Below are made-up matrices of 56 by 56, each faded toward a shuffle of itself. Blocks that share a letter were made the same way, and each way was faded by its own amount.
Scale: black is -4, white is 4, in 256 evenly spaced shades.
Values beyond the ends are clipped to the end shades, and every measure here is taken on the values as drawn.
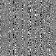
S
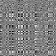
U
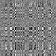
U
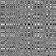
U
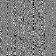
S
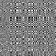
U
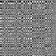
U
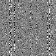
S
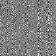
S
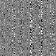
S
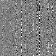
S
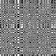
U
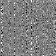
S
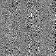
S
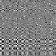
U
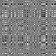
U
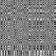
U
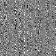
S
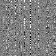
S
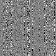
S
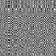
U
